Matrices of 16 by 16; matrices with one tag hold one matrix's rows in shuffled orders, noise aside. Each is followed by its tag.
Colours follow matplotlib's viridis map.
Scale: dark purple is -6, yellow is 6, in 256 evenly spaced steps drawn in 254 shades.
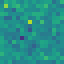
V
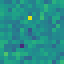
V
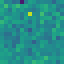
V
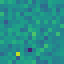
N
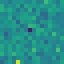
N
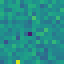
N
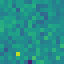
N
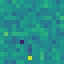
V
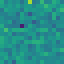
V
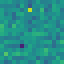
V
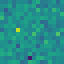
N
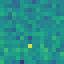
V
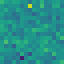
V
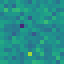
V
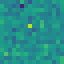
V
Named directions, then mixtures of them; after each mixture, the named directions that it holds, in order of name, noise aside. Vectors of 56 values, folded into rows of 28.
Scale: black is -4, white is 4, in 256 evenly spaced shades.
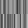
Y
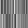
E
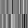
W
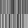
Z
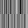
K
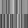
Z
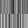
Z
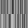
E, W, Z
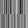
K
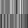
K, Z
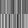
Z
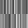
E, Y, Z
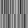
E, K, W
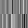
W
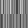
E, K, Y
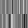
W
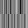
K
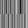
K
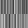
E, Z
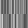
E, W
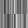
E, K, Y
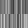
Z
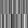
W, Y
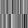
W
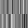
W
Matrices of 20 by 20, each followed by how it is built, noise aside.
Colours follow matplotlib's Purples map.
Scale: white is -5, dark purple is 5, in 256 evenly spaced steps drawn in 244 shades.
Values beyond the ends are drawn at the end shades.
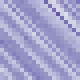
Toeplitz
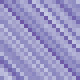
Toeplitz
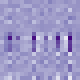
low rank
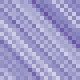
Toeplitz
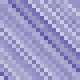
Toeplitz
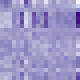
low rank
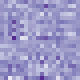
low rank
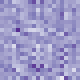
low rank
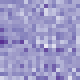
low rank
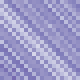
Toeplitz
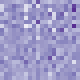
low rank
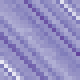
Toeplitz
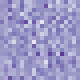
low rank
